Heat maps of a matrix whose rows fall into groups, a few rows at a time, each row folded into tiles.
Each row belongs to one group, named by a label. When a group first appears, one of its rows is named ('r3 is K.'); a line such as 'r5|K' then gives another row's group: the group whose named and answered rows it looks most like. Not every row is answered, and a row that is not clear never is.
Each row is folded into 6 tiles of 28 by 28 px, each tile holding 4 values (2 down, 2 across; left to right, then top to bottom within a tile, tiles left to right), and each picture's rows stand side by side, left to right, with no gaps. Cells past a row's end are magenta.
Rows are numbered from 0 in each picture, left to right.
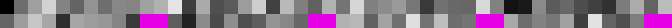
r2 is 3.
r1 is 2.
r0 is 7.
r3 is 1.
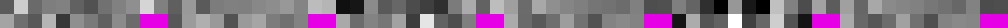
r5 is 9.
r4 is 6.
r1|7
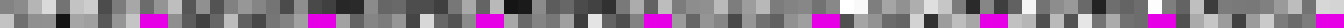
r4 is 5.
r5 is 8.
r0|5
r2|1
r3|1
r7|7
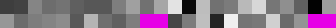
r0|1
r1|2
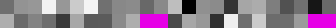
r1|2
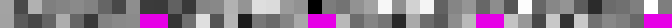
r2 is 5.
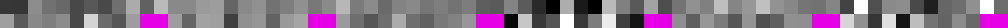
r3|6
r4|5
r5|3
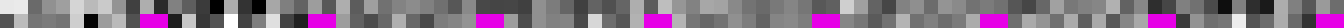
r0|8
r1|6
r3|1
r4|9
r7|6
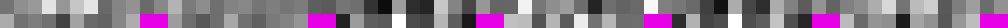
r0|5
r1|9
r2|6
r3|3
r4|6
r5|5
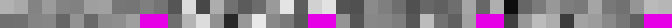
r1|7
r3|7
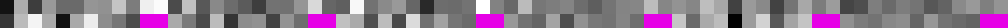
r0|7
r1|3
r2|3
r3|3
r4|5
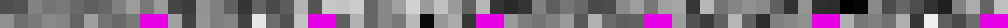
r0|1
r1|1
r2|8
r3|1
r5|1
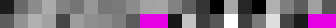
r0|7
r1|6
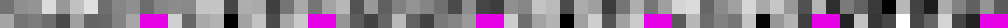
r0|5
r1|5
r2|9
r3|5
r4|8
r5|6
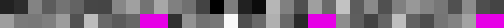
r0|1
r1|6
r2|9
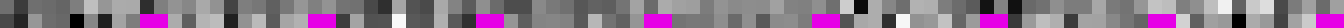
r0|2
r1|5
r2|6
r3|1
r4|8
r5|2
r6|7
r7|5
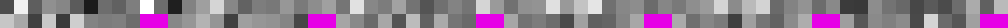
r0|3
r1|7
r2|3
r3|5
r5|1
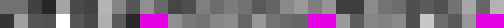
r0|6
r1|1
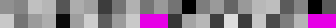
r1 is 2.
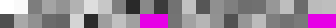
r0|8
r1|7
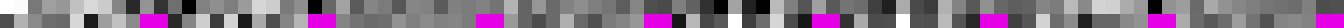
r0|8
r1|2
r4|6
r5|6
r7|9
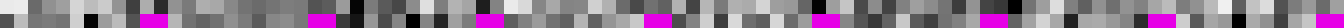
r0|8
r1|9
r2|2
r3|8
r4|2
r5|9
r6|7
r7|5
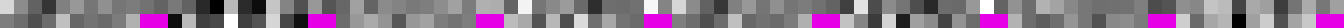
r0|9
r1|6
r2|7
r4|9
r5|3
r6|9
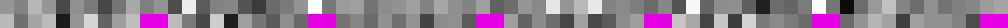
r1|3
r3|5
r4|3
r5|7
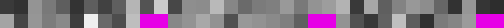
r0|1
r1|7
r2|9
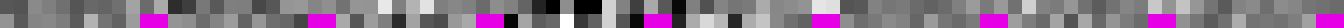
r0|1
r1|1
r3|6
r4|7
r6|3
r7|9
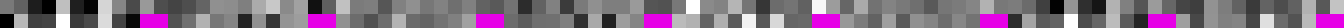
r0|6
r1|2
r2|9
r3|2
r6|6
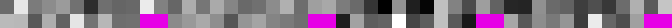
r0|3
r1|7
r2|6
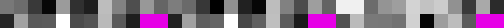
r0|6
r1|6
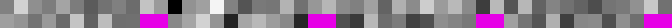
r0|3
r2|2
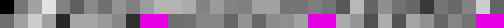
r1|8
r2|3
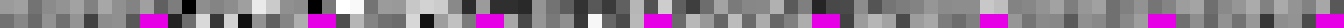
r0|8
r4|2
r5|7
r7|8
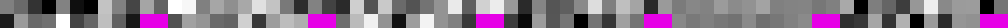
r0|6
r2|7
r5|2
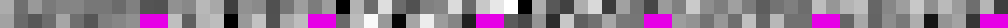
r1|5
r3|2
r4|3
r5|8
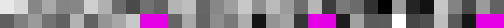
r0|8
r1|8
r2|6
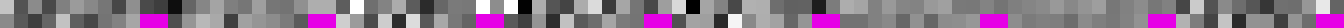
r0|9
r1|7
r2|3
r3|2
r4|2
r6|5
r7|3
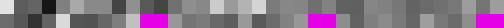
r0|9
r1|5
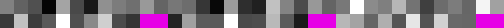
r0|6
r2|3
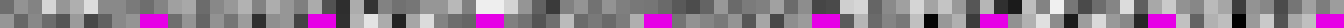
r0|5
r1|8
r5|8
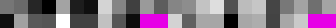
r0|6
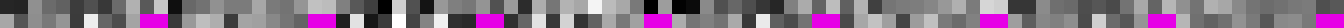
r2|6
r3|2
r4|1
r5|7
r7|9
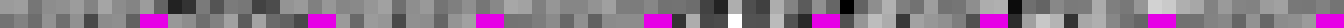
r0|8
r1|1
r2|5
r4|6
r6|7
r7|8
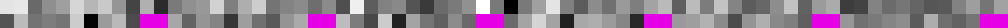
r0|8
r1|5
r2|3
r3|7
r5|1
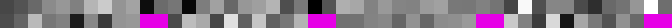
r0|2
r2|8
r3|3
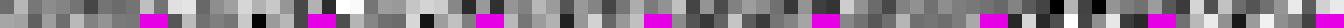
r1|8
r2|8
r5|9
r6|6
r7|7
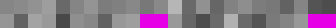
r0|5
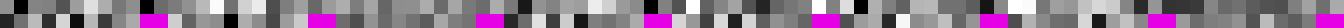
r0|2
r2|2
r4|3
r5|2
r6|8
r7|1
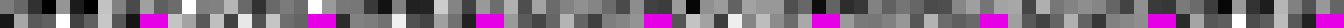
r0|6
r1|3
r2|6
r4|2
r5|1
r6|9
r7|6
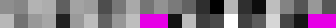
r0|5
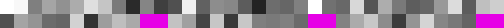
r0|8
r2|7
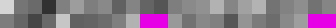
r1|5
